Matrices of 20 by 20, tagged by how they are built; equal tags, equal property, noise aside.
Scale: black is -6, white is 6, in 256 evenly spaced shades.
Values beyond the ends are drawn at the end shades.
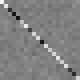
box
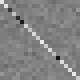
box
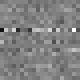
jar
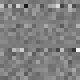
jar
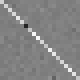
box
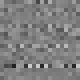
jar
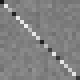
box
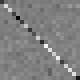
box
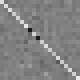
box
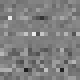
jar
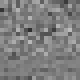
jar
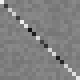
box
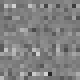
jar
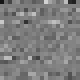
jar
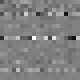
jar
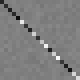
box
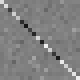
box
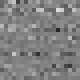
jar
